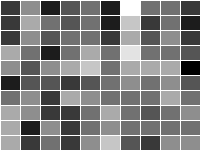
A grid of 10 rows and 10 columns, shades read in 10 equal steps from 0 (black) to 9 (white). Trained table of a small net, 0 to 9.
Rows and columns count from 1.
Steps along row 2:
up down down up down up down up down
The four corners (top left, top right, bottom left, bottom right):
2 2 6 5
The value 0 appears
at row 5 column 10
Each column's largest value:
6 6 5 6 7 7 9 6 6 5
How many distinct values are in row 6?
5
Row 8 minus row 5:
1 2 -3 -4 -3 2 -2 -3 -2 5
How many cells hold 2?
15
